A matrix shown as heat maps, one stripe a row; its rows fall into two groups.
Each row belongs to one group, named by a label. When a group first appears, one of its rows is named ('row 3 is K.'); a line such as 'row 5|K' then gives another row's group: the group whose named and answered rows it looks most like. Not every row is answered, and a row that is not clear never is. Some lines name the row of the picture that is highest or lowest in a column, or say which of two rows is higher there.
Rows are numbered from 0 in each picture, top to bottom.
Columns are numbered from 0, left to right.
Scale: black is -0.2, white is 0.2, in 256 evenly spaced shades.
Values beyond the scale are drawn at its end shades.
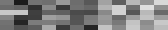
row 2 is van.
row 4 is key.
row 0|key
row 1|van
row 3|key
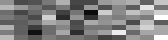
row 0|key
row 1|van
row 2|key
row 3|key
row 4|van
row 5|key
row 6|van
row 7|key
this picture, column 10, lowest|0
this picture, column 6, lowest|2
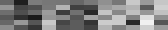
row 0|key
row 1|key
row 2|key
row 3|van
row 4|van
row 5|key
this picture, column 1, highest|4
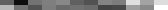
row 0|key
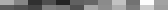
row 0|van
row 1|van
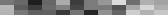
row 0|van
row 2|key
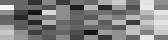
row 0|van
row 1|van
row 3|key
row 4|van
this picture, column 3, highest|2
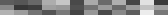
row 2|van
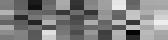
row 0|van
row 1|van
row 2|key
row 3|key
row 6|van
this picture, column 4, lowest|2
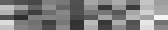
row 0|van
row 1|van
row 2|key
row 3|key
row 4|van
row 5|van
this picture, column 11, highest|3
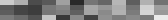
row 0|van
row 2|van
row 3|key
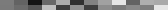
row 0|van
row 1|key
